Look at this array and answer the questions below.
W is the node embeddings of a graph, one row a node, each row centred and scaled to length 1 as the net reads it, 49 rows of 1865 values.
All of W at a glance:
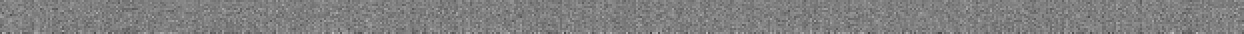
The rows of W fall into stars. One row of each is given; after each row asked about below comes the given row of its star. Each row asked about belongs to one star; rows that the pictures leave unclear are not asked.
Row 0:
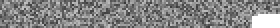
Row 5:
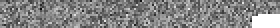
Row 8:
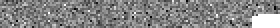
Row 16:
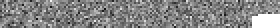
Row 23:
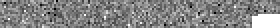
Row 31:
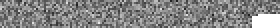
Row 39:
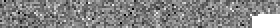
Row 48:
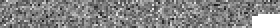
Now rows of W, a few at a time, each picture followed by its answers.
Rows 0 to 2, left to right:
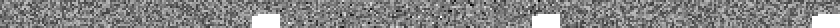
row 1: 23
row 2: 48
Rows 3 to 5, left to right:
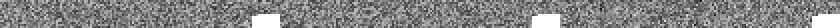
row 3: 23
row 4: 16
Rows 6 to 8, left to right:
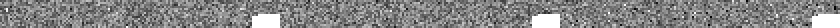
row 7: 23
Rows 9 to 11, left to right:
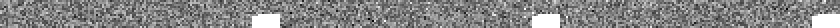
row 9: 0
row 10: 5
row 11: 23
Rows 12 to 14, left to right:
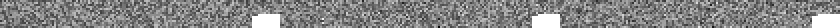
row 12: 39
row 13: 39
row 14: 48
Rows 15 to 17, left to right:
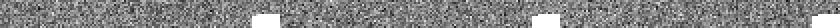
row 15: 0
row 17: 16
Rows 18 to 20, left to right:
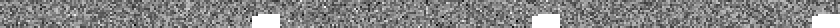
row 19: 8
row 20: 8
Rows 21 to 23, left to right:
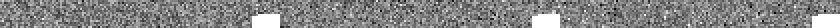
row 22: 0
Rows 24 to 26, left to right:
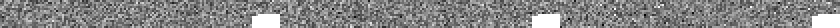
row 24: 16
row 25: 23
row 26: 23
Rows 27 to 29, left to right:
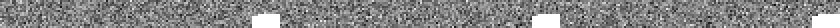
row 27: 5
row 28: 16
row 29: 48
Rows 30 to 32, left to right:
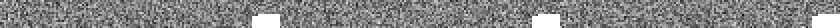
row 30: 31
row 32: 48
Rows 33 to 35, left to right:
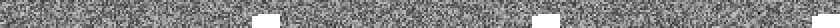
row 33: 5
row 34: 0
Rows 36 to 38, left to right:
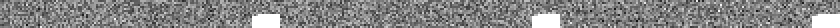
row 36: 31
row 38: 48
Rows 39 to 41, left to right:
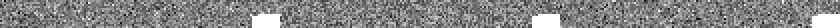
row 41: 0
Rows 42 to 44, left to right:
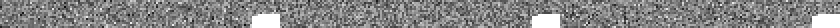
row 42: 0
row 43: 16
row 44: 48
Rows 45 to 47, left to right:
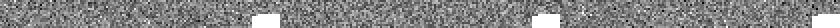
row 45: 16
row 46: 31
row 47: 39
